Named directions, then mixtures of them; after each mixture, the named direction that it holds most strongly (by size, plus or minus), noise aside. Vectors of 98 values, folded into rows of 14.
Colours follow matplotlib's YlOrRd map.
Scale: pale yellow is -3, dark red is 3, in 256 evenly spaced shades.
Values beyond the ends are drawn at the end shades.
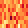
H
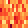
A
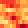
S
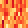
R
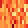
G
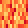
R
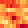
S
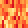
R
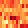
S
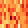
H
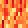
R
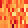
G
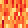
R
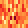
A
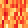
R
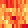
S
